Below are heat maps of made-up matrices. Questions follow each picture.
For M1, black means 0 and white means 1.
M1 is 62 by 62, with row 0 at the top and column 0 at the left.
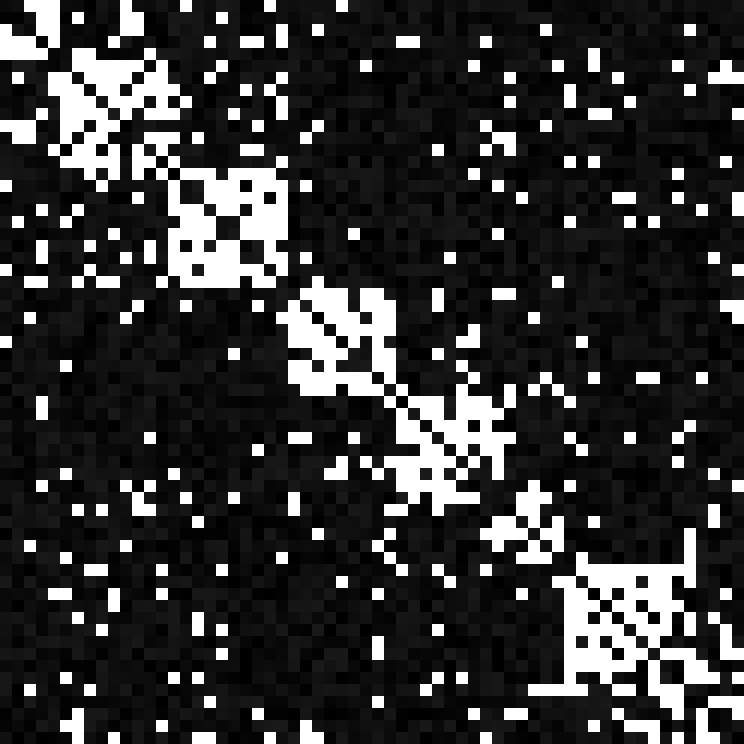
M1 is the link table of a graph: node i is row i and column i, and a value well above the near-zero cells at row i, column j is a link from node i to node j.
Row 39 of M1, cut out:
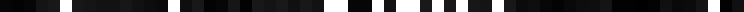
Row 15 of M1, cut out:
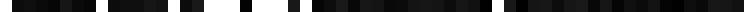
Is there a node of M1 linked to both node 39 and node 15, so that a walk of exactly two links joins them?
yes
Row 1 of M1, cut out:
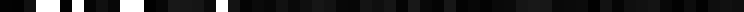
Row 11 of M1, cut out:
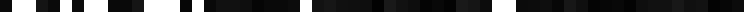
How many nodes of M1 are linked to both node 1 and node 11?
0
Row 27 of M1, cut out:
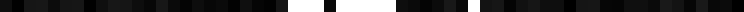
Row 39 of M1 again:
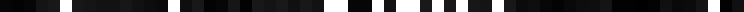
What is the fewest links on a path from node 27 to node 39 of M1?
1
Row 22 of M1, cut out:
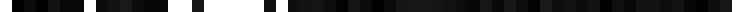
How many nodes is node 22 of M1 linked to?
11
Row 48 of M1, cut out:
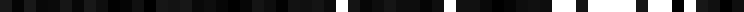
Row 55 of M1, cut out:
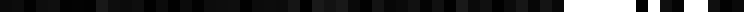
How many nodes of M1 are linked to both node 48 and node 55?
7
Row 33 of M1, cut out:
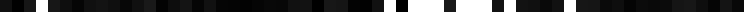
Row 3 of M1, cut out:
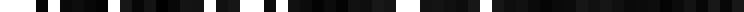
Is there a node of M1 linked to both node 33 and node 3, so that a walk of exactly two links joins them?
yes
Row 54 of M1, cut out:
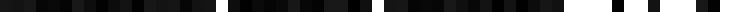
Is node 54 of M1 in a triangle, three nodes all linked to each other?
yes
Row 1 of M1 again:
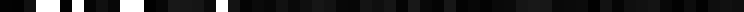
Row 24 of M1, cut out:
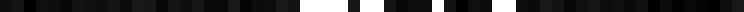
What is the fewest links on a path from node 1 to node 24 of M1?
3
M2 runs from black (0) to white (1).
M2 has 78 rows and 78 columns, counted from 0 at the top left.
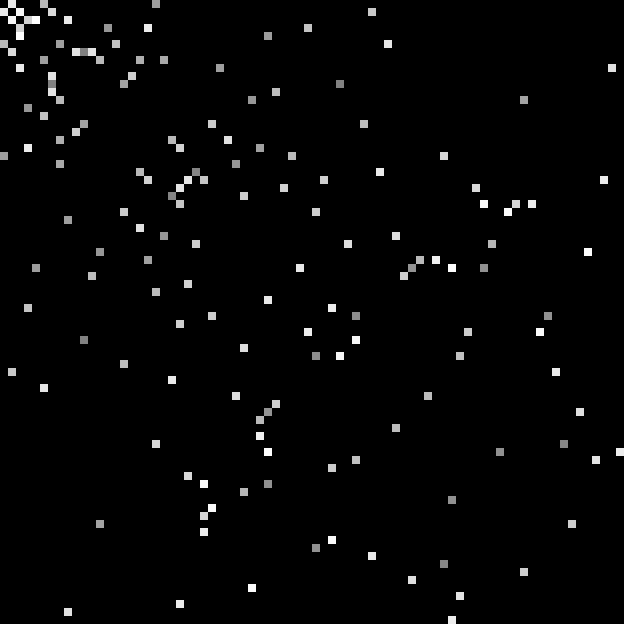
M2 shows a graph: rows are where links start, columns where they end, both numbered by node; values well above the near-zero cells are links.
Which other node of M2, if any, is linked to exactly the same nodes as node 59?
node 35
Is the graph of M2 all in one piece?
yes
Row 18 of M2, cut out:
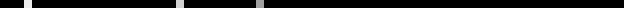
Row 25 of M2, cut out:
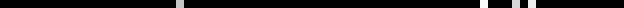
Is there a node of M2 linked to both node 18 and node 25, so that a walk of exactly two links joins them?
yes
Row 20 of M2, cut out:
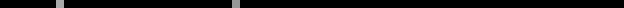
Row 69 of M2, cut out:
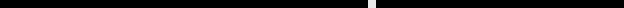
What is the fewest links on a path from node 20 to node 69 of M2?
6
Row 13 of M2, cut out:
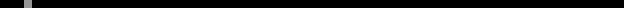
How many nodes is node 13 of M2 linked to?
1
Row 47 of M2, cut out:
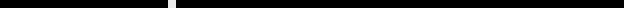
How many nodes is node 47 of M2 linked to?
1
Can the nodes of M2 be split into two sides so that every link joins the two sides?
yes
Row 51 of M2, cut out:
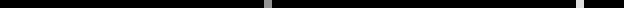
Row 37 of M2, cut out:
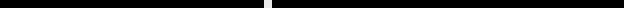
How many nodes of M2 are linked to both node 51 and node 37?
1
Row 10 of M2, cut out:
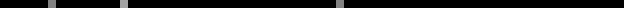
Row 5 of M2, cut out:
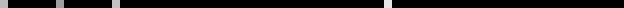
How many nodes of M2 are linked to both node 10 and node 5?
0
